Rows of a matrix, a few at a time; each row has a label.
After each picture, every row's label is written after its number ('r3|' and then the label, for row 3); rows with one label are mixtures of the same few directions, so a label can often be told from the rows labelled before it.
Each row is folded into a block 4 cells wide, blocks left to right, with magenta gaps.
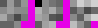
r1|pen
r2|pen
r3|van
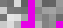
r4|pen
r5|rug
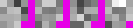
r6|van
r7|rug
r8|van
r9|rug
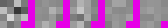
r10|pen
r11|pen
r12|van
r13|rug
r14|van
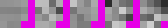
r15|van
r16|van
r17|pen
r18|pen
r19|rug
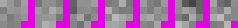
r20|pen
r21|pen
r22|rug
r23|pen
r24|van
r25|rug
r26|van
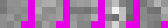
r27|rug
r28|rug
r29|van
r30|van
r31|van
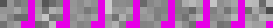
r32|pen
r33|van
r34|pen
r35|rug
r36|pen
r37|van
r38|pen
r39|van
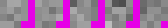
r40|van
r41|pen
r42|pen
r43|rug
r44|rug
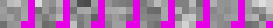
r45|rug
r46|pen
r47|rug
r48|van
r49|van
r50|pen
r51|pen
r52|rug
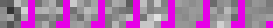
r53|van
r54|van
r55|pen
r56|rug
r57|pen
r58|pen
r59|pen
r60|rug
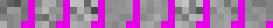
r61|rug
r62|van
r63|van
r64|rug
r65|pen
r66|van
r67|van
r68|rug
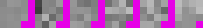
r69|rug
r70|rug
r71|rug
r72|van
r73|van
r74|rug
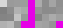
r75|pen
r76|pen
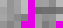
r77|rug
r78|van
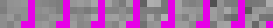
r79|rug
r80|rug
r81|van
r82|van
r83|rug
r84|rug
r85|pen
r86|rug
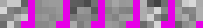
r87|rug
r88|rug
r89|rug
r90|van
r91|van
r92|rug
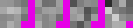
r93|van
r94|rug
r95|pen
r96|pen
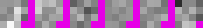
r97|pen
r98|rug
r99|pen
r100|van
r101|rug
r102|pen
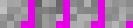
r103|rug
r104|rug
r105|pen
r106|pen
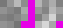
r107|van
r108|pen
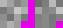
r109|pen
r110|van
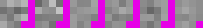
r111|van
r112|van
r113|rug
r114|pen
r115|van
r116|van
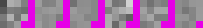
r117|rug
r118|rug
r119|pen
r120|rug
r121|van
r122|van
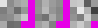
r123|pen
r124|van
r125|van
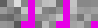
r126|van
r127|rug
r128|rug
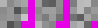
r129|pen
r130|rug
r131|van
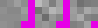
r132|van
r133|pen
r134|van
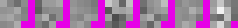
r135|van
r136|rug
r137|rug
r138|pen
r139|rug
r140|pen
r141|van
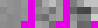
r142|pen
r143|van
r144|van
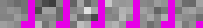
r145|rug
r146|rug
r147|pen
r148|pen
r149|pen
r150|rug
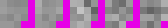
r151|rug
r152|rug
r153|van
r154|van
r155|van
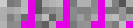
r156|rug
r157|rug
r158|rug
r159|van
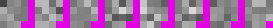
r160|pen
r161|van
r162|van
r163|pen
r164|rug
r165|pen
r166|pen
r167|rug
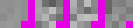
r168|pen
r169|van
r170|pen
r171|rug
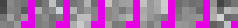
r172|rug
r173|van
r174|pen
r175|pen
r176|rug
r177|rug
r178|van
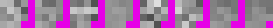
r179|van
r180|rug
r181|van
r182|van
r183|van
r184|rug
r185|rug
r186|rug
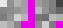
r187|pen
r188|rug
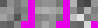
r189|pen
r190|van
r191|van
